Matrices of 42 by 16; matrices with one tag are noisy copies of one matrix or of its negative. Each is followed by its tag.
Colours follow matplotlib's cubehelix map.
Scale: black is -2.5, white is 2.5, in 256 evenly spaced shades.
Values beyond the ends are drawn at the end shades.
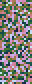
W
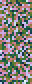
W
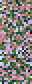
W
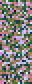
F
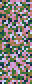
W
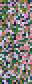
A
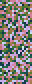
W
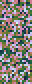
F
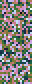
F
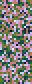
F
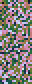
A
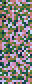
W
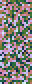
W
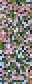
W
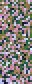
A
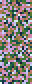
W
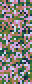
F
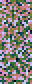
W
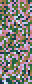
A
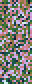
A
